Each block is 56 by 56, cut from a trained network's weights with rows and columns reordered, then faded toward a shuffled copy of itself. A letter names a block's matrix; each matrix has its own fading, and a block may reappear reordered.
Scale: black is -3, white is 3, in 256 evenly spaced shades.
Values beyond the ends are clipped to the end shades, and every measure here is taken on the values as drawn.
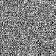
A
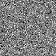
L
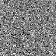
L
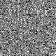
L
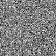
L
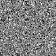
L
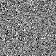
L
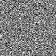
A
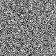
A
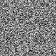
A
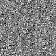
L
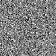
L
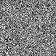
L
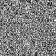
A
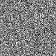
A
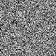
A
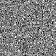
L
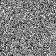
L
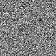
A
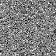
L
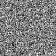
A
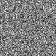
A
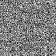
A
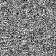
A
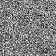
A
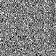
L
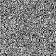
A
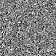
L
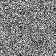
A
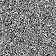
L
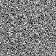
L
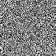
A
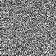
A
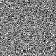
A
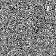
L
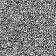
L
